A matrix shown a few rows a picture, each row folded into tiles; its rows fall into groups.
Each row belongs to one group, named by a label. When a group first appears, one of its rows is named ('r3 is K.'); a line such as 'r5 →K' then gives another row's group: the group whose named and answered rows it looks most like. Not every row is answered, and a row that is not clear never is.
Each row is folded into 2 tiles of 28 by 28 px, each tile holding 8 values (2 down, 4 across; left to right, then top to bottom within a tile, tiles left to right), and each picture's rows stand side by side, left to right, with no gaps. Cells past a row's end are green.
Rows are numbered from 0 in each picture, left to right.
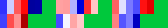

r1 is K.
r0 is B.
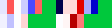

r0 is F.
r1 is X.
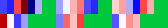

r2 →K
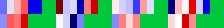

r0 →B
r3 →X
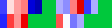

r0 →B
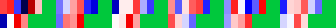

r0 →K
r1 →B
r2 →X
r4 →F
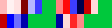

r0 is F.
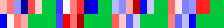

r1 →B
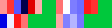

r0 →K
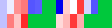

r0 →B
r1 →X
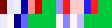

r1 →F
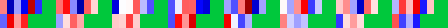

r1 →K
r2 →X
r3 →B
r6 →K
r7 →F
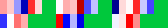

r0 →K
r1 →F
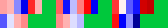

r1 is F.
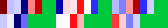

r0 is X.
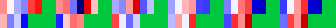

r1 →K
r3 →B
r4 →B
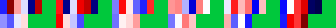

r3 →K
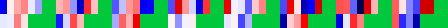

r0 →X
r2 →B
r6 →K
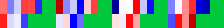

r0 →F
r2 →X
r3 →B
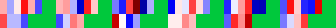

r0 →F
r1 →K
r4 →B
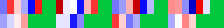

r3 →K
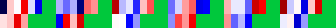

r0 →X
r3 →B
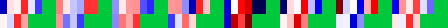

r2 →B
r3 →K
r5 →X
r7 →X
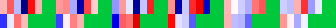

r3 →F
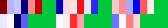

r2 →K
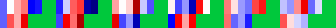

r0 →B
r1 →B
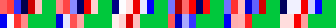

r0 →K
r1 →K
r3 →F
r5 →X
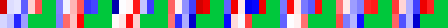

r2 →X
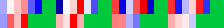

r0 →B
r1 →X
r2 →F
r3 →F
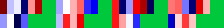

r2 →F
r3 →K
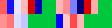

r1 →K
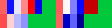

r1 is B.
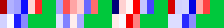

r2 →X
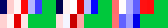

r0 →X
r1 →X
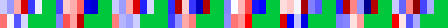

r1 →B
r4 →B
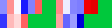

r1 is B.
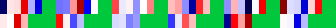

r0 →X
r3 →K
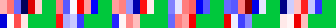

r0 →K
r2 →K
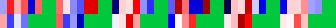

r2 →X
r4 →X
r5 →X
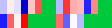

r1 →F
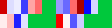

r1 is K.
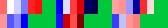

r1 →B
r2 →K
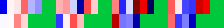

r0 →X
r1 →K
